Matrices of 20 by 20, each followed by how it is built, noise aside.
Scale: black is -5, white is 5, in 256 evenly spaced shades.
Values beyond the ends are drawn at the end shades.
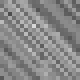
Toeplitz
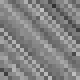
Toeplitz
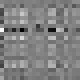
low rank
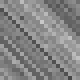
Toeplitz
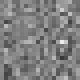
low rank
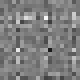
low rank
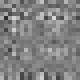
low rank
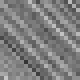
Toeplitz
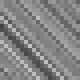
Toeplitz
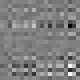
low rank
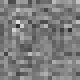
low rank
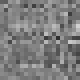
low rank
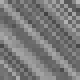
Toeplitz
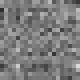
low rank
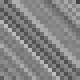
Toeplitz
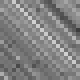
Toeplitz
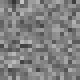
low rank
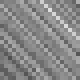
Toeplitz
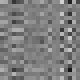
low rank
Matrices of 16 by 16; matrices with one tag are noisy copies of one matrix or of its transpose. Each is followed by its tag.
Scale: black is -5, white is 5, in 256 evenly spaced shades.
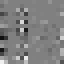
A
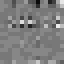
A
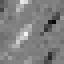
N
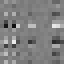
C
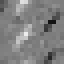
N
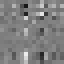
C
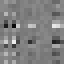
C
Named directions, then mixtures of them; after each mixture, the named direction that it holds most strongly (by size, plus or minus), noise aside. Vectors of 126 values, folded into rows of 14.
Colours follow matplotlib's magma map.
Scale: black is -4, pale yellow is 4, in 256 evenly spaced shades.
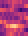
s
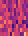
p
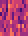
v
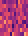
p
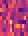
v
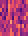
v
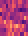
s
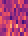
p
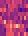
s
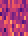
v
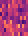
v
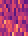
p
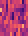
v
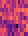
s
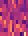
p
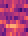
s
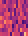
p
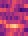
s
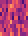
v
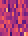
p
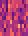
v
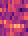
s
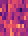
v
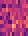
p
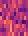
p
